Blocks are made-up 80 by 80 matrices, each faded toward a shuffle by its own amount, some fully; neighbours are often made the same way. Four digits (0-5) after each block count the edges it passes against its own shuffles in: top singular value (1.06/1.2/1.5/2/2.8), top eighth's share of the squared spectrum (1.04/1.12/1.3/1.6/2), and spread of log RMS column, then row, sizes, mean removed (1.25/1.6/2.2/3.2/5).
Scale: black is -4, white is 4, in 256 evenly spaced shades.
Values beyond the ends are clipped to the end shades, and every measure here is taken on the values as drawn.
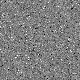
0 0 0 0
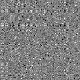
4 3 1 2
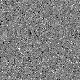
2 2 0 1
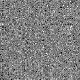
3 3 1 1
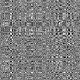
5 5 3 3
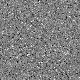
1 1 0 0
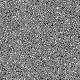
0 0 0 0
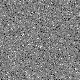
2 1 0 0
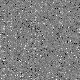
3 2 1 0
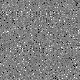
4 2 1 0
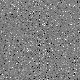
3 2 1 0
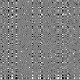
5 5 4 3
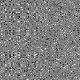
4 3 2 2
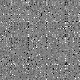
4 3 2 2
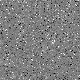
2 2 0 0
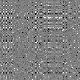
5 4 3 3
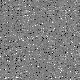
3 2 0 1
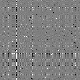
5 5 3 2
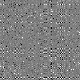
5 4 2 3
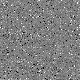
3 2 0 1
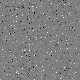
2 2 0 0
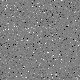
1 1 0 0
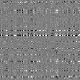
5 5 2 3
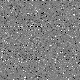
3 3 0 1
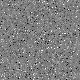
0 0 0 0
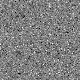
0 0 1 0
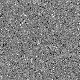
0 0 0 0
